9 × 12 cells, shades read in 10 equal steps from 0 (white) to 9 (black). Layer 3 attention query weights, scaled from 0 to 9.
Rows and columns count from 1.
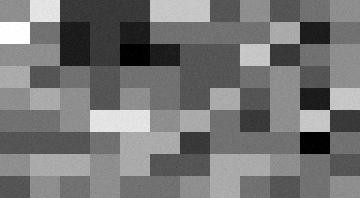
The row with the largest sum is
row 3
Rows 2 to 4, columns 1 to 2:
0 5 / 4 4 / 3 6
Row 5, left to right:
4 3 4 6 4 5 6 3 6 4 8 2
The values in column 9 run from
2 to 7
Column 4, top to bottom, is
7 7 7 6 6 1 5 4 4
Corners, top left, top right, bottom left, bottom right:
4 4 6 4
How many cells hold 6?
20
